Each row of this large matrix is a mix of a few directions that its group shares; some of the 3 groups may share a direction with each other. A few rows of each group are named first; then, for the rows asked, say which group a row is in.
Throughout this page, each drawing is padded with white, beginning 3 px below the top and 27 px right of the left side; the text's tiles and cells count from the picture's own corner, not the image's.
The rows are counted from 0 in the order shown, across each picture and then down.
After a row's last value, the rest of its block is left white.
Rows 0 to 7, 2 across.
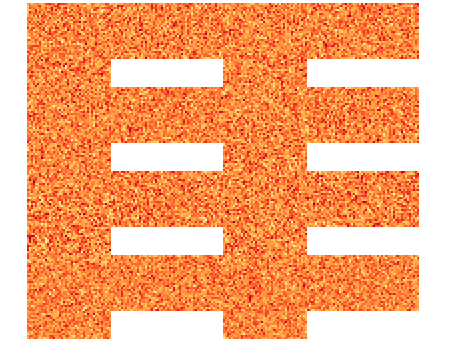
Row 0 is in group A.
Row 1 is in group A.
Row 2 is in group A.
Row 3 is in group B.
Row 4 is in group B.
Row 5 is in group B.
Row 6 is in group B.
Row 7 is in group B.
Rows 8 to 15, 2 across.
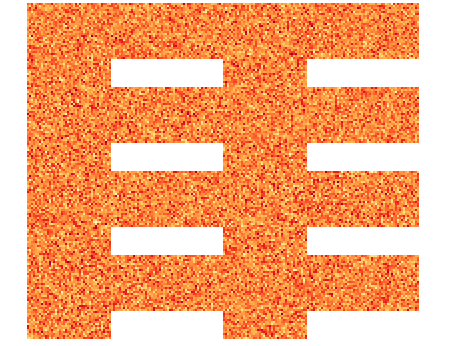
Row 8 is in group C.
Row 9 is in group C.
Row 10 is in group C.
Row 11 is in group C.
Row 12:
C
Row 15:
C
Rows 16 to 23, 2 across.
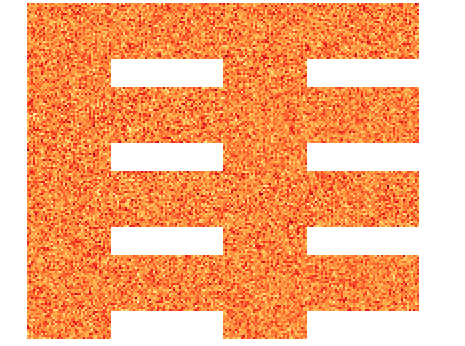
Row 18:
A
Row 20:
B
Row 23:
B
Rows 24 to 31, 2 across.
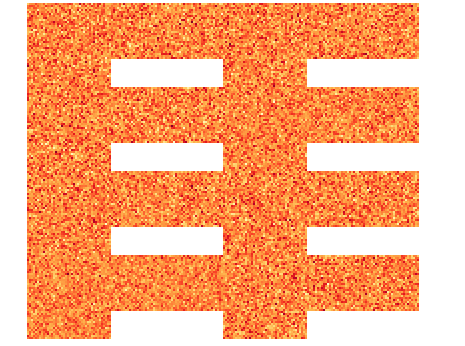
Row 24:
A
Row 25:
A
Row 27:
C
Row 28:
C
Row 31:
B
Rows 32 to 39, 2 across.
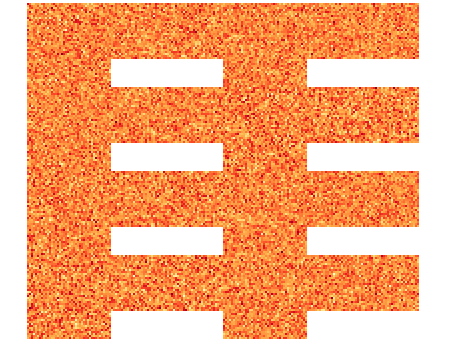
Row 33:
B
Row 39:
B
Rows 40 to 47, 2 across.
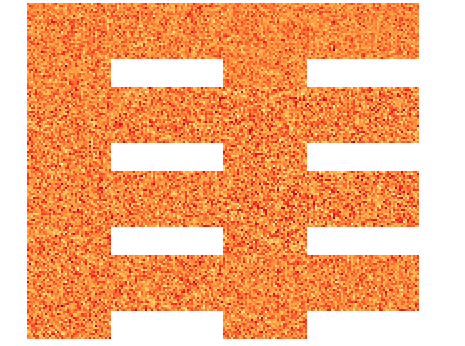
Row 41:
B
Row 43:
B
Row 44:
A
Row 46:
C
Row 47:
A
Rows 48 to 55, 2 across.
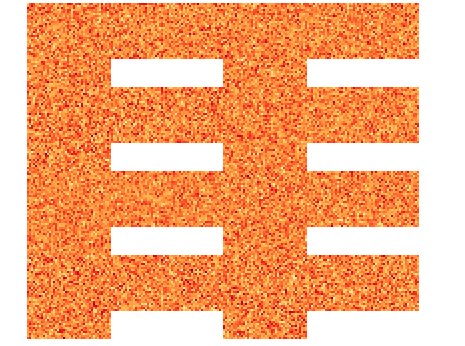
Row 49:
A
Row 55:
B
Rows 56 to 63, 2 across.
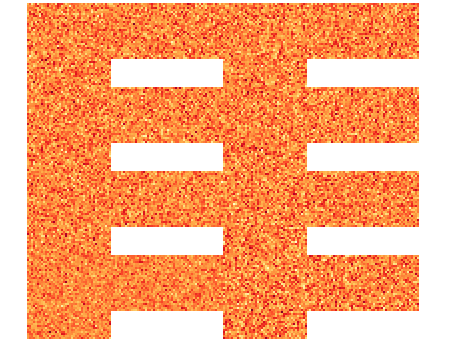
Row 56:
A
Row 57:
C
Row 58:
C
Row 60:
A
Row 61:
B
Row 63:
B
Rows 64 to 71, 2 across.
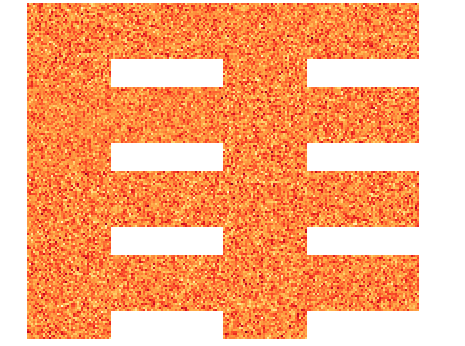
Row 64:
B
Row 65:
C
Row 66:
A
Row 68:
C
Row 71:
C
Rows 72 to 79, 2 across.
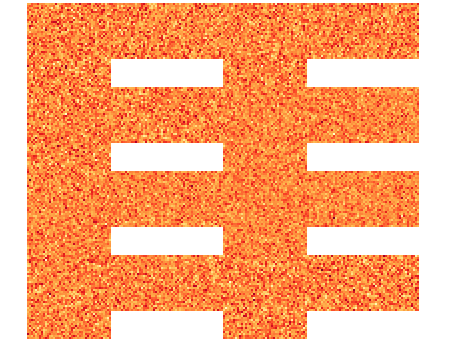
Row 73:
C
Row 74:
C
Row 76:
C
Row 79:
A
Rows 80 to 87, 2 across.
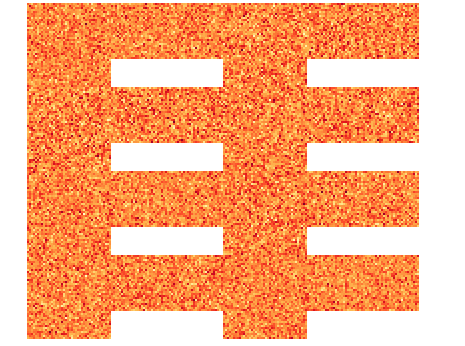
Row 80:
C
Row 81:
B
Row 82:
B
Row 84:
B
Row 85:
B
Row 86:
C
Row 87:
B
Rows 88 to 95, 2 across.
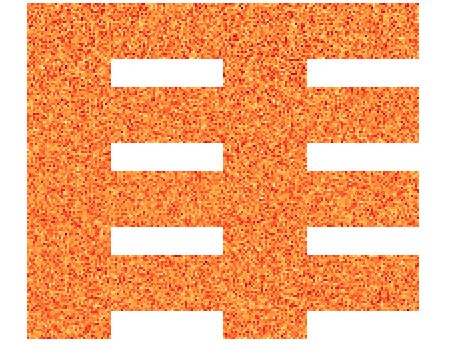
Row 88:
A
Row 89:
B
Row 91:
C
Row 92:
C
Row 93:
C
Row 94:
C
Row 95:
C
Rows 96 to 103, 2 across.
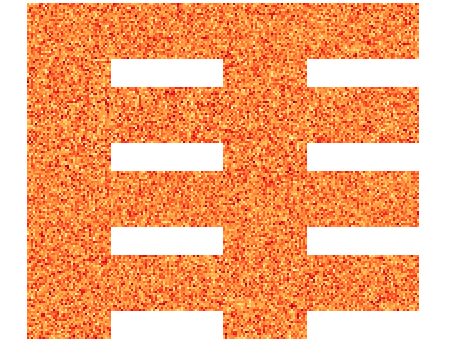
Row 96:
B
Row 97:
A
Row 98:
C
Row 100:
A
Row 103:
C
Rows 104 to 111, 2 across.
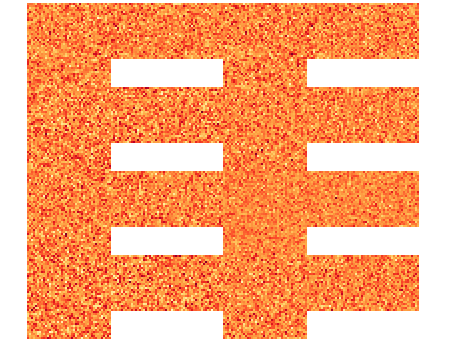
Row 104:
C
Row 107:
A
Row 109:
A
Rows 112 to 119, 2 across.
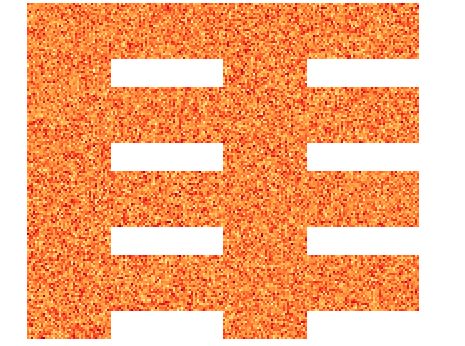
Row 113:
B
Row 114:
B
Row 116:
A
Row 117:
C
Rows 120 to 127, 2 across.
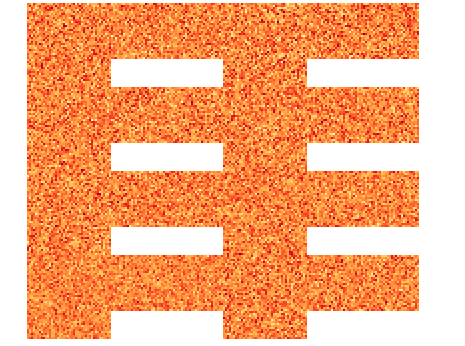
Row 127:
A
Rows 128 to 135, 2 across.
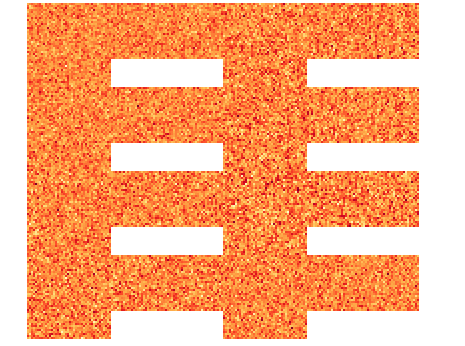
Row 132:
A
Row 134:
C
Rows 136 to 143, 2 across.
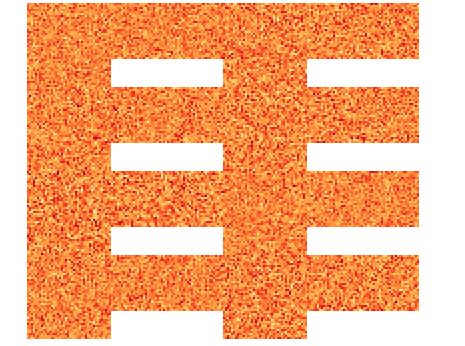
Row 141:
C
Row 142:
C
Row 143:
A
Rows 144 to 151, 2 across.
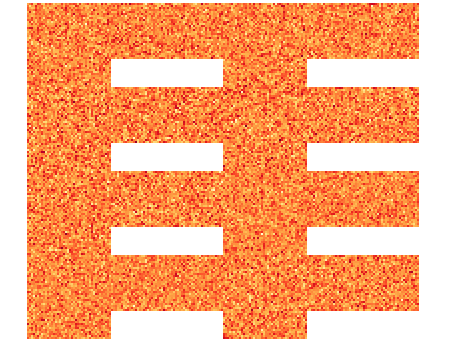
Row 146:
A
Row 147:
B
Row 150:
A
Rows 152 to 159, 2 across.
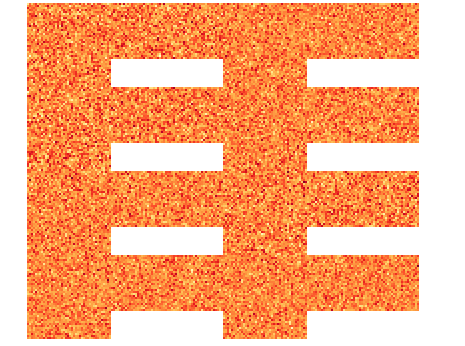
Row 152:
A
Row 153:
A
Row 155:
C
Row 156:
C
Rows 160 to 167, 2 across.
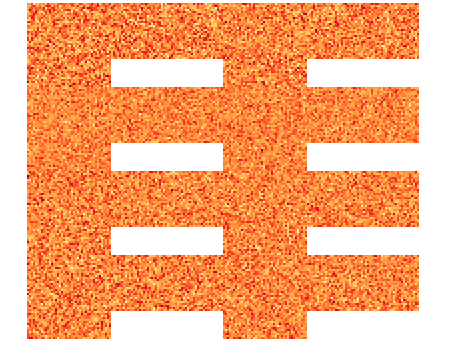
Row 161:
C
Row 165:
C
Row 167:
B
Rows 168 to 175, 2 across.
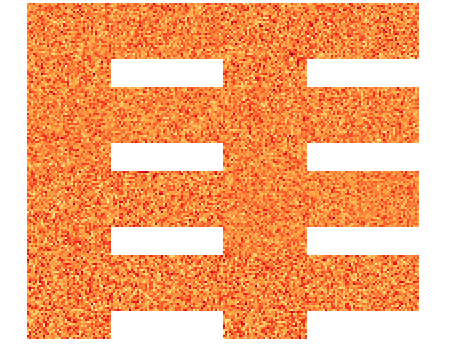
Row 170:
C
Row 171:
B
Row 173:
B
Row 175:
B
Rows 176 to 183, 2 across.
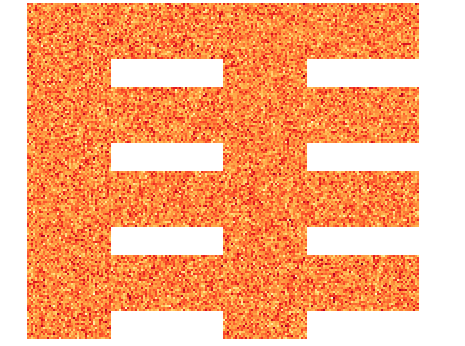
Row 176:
C
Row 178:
C
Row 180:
A
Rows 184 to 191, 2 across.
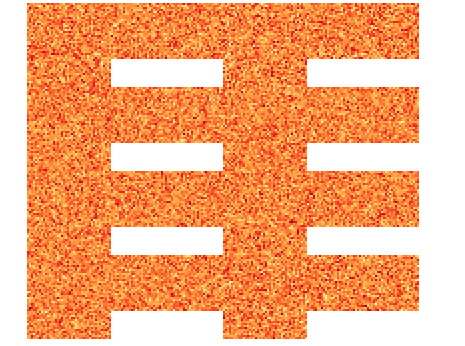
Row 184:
C
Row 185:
A
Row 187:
B
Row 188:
B
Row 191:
A
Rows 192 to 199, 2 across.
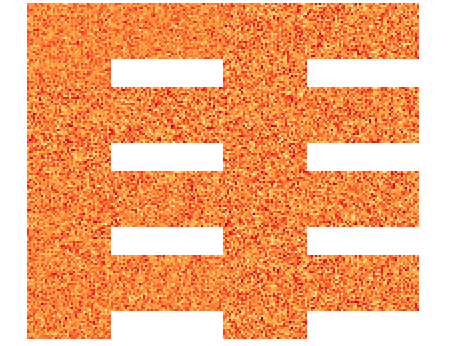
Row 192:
A
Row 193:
A
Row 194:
A
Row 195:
B
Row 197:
A
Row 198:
C
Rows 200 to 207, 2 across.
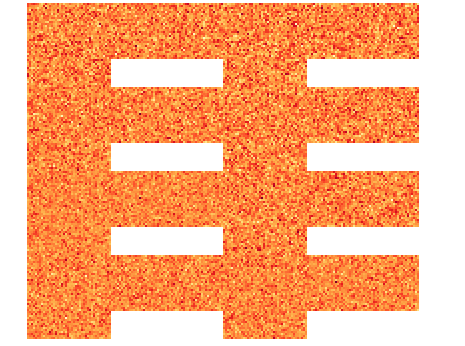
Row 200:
B
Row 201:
B
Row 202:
A
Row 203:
B
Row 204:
A
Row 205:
C
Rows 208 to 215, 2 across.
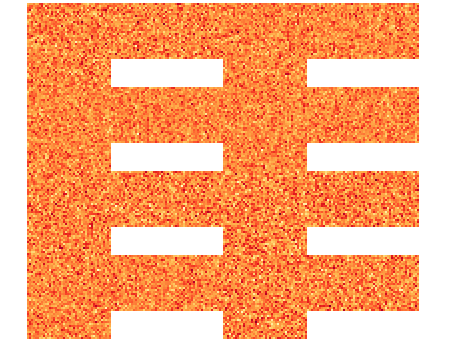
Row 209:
B
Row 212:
C
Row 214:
C
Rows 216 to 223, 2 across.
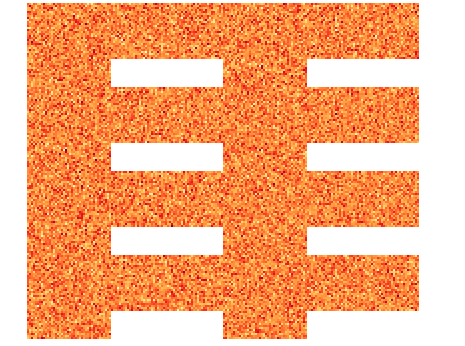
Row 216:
C
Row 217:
A
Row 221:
C
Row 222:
B
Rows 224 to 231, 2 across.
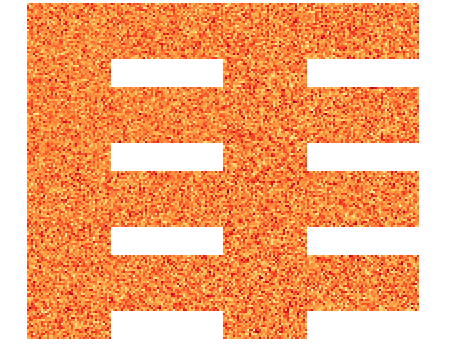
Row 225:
B
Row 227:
C
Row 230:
A
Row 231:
C
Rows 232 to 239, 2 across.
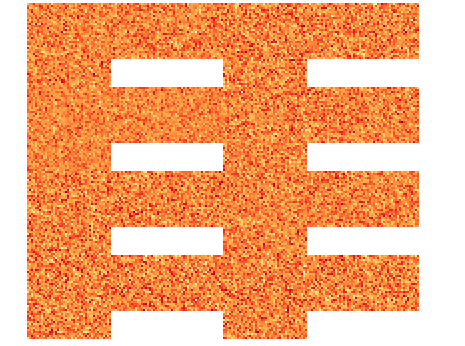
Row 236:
C
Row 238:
C
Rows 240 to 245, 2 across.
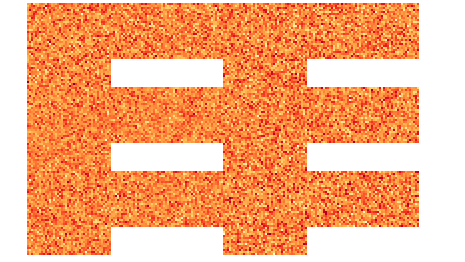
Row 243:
C
